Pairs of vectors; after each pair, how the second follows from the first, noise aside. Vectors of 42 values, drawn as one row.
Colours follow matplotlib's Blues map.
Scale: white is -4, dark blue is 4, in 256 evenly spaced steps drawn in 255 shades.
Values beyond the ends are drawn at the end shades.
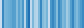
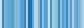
sign-scrambled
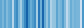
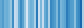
negated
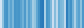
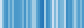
copied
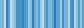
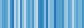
shuffled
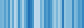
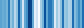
scaled up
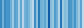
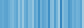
shrunk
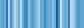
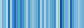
negated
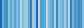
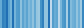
wrapped around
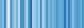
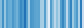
wrapped around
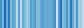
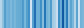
wrapped around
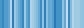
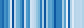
scaled up
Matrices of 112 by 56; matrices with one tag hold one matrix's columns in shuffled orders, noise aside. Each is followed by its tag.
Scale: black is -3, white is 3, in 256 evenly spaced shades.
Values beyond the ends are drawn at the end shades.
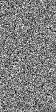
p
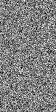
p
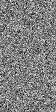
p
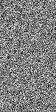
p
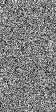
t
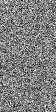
t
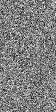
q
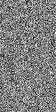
q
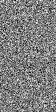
t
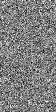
t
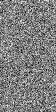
t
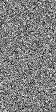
p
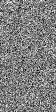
t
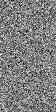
p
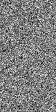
p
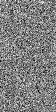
t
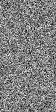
p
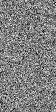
p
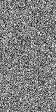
q
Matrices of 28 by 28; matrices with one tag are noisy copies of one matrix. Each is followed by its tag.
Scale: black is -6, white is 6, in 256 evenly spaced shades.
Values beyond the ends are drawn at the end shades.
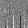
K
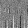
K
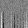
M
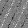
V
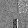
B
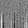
M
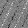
V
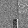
B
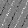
V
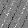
V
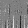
K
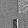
B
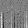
M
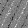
V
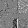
B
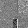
B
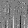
K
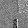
B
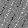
V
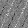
V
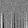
M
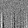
M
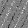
V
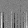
M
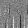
K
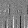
K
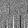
K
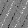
V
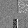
B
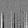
M
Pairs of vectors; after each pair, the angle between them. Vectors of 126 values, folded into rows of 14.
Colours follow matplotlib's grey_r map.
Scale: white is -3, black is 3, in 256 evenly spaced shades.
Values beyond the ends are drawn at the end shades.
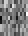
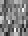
partly opposed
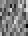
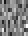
partly opposed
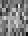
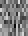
orthogonal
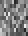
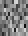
nearly opposite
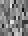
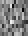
nearly parallel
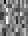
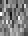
orthogonal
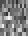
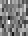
partly opposed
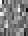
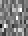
partly aligned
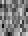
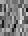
partly aligned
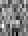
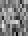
nearly parallel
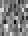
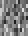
nearly parallel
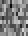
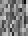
orthogonal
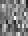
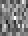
nearly parallel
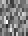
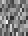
nearly parallel
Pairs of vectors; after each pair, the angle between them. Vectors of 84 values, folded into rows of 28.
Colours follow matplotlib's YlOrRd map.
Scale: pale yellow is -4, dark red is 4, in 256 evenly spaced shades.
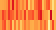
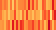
nearly opposite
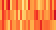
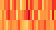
orthogonal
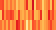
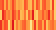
partly aligned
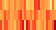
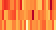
partly opposed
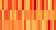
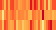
partly aligned
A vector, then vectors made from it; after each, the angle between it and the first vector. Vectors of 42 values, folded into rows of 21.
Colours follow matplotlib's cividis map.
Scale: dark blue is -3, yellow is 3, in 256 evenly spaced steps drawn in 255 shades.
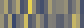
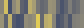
partly aligned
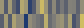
nearly opposite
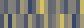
nearly opposite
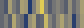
nearly opposite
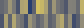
nearly opposite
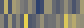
partly aligned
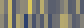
orthogonal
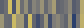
partly opposed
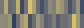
nearly parallel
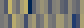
nearly opposite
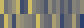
partly aligned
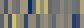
nearly opposite
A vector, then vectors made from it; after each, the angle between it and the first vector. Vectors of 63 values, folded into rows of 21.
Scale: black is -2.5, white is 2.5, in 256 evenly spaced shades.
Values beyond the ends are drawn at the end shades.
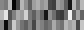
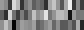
nearly opposite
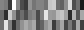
nearly opposite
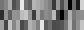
partly aligned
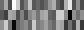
nearly opposite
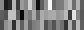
partly opposed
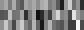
partly opposed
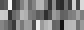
partly aligned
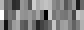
partly aligned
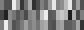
nearly opposite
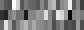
nearly opposite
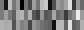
orthogonal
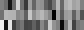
orthogonal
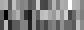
partly opposed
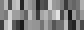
partly opposed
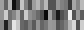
nearly parallel
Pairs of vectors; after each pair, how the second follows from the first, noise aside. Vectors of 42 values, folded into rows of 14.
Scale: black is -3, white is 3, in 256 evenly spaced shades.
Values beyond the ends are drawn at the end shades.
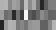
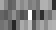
reversed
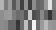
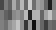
negated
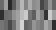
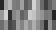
reversed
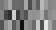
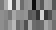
reversed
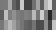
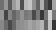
negated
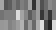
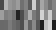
negated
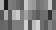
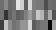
reversed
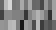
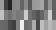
negated
